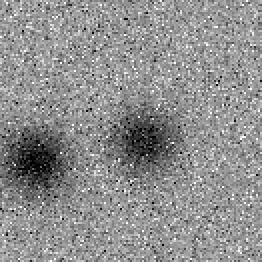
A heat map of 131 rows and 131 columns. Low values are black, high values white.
Two dips sink into the field. The halves do not mirror each other. No regular stripes run through it.
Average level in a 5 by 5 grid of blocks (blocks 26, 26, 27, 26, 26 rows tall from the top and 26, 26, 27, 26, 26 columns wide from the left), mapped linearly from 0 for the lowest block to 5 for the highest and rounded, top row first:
5 5 5 5 5
5 5 5 5 5
1 4 0 3 5
0 3 3 4 5
5 5 5 5 5
